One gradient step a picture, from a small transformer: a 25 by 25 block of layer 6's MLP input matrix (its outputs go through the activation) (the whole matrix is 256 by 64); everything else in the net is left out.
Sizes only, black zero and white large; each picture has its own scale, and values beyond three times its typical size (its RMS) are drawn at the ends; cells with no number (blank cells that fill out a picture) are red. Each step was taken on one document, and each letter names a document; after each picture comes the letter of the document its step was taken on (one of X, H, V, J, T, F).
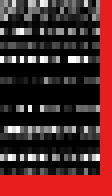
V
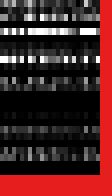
V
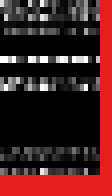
V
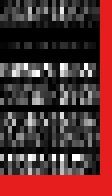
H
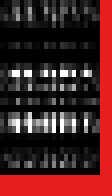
H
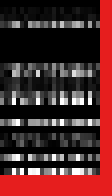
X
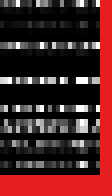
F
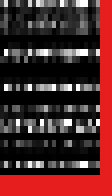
F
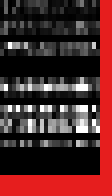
F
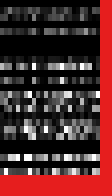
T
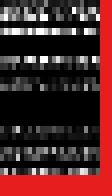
V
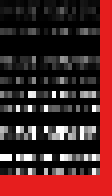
T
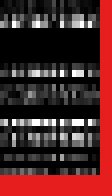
X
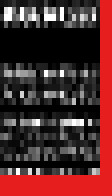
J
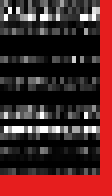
V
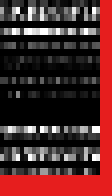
V
